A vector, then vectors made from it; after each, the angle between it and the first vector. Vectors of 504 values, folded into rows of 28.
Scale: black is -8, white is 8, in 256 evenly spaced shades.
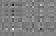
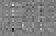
nearly opposite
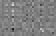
nearly opposite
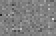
partly aligned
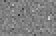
partly opposed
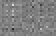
nearly opposite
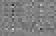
nearly parallel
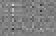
nearly opposite
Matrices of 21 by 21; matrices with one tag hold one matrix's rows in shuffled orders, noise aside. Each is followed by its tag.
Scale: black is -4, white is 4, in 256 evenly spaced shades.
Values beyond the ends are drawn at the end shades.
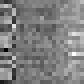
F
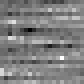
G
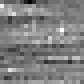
G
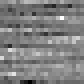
G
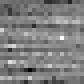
G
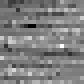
G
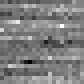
G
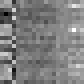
F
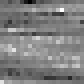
G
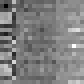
F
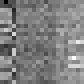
F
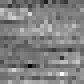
G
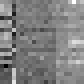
F
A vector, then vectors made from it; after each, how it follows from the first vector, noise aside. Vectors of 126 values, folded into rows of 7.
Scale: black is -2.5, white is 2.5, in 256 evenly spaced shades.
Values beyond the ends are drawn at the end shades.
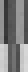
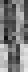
copied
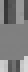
partly zeroed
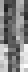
copied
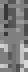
partly zeroed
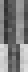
copied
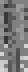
partly zeroed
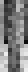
copied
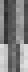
copied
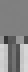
partly zeroed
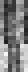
copied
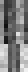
copied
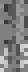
partly zeroed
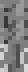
partly zeroed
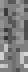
partly zeroed
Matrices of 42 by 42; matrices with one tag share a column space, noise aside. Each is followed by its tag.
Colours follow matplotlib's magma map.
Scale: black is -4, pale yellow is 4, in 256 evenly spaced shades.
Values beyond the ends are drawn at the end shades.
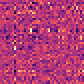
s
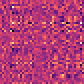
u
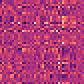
u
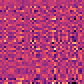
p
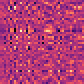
s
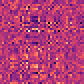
u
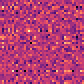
s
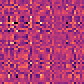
u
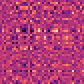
s
